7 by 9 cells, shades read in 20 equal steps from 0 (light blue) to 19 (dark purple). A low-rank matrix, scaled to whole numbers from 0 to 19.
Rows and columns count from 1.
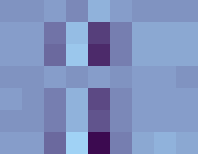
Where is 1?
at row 3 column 4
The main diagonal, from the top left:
6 5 10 6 13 7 4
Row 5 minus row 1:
-1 0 3 -4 10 2 -1 -1 -1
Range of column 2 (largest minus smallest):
1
